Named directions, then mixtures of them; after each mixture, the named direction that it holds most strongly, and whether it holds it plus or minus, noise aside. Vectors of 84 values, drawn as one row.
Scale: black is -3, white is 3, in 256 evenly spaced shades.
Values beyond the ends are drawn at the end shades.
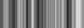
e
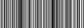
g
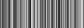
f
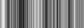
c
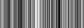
f, plus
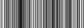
g, plus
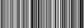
f, minus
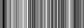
c, minus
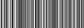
g, plus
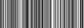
g, minus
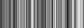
e, plus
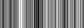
c, minus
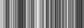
e, minus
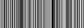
g, plus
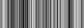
c, plus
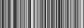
f, plus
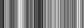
e, plus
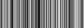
f, minus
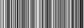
g, minus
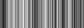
c, minus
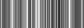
f, plus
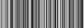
f, minus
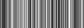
f, plus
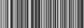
f, minus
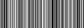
g, plus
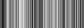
c, minus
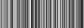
f, minus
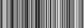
f, minus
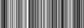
c, minus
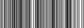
g, plus
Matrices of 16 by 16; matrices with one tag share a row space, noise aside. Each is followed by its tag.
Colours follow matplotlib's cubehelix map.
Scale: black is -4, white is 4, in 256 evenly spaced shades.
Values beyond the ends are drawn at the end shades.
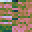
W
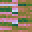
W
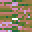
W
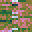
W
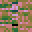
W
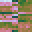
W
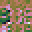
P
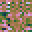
P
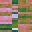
W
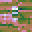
W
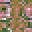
P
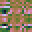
P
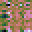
P
